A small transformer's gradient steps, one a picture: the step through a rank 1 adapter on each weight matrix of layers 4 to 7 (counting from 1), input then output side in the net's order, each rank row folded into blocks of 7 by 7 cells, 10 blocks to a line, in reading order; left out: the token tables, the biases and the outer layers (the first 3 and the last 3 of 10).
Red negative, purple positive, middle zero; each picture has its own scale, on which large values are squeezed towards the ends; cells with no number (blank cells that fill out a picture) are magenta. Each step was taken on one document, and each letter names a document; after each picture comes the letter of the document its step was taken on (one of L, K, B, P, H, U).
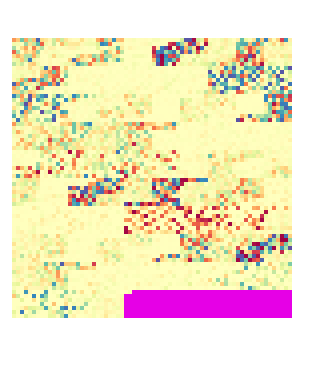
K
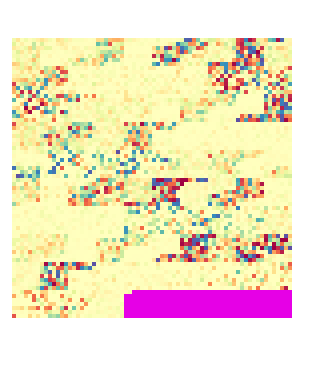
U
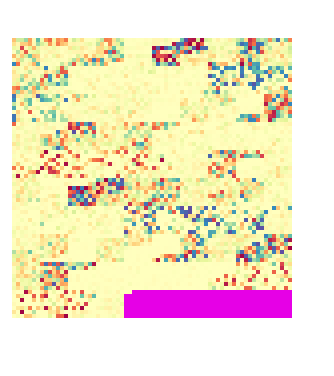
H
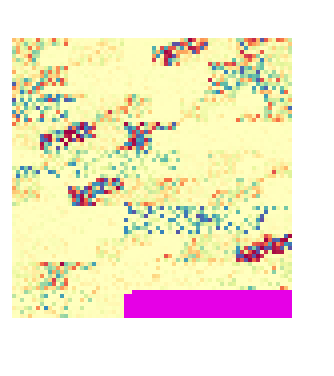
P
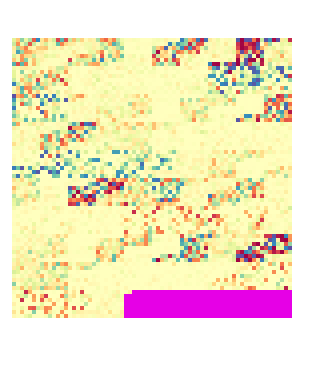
H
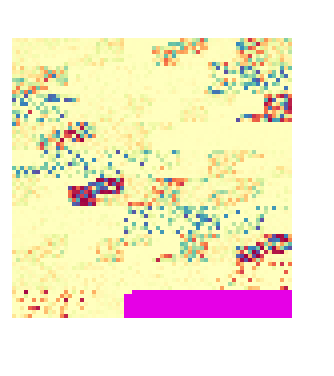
P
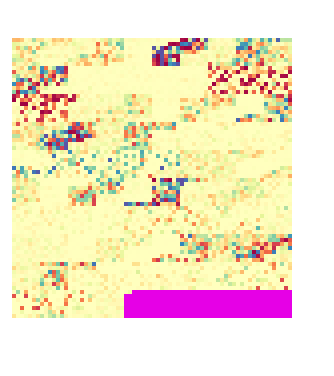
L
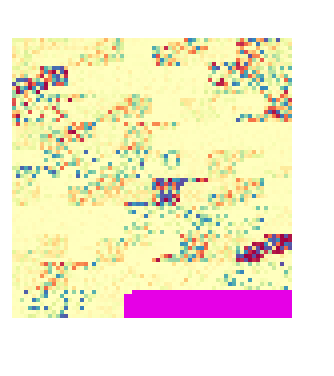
P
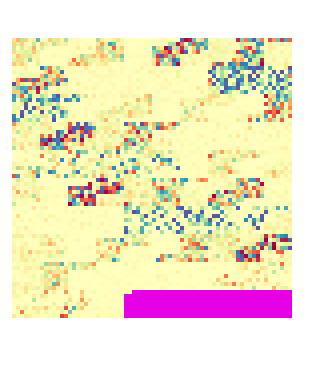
K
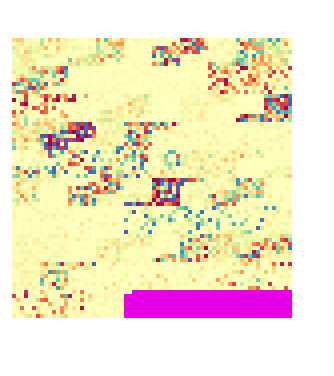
L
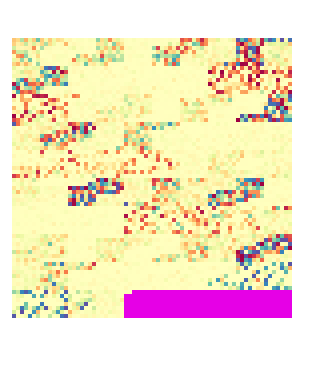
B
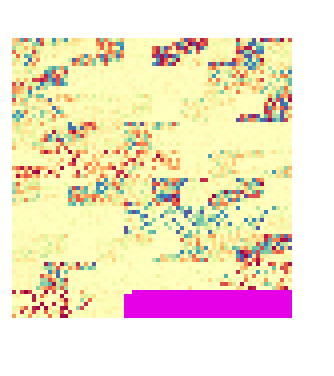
K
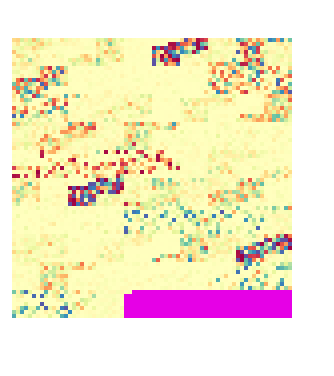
B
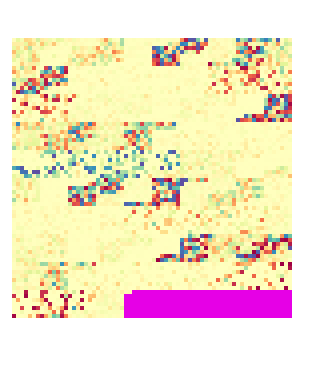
L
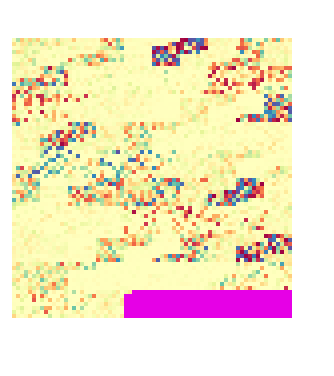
H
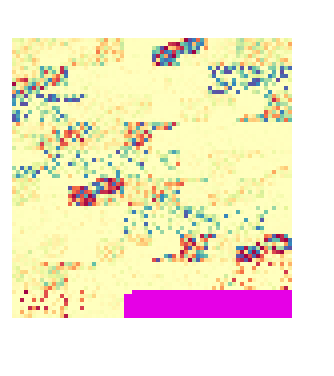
P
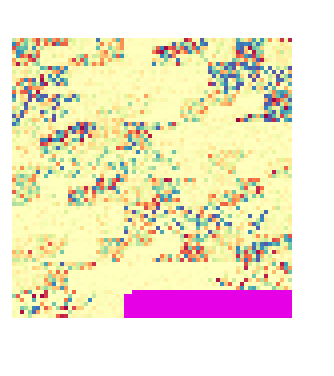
K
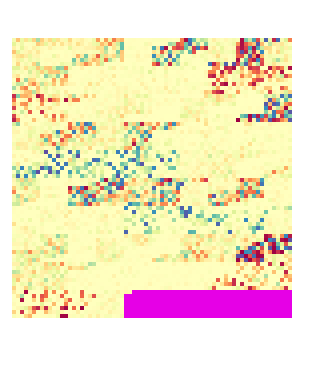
H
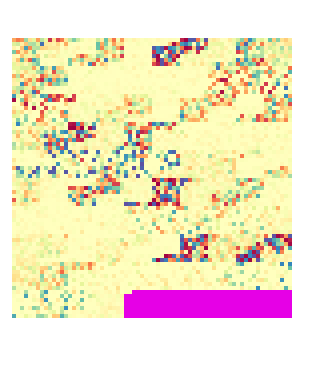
L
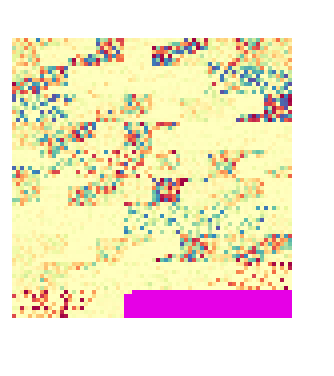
U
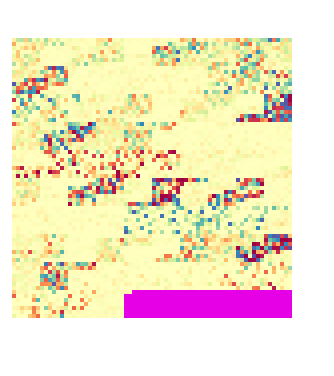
U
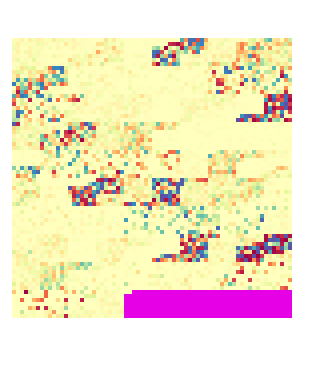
P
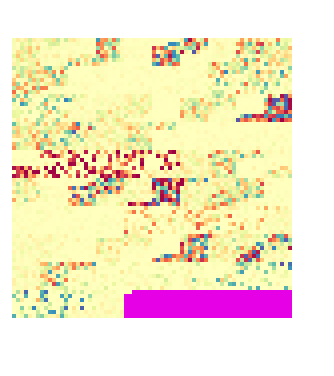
L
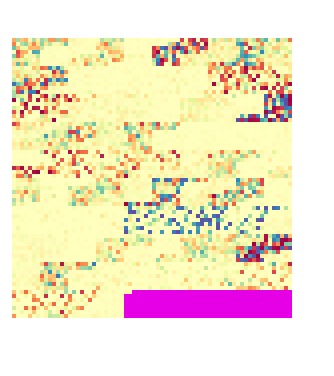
U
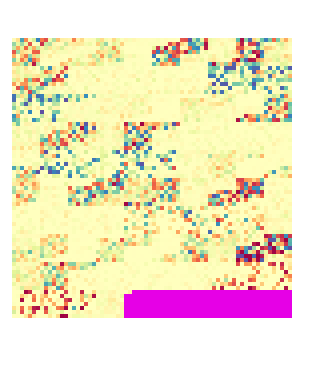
H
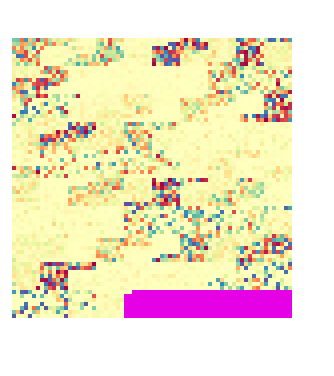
B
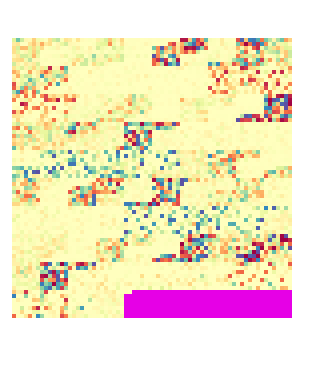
L
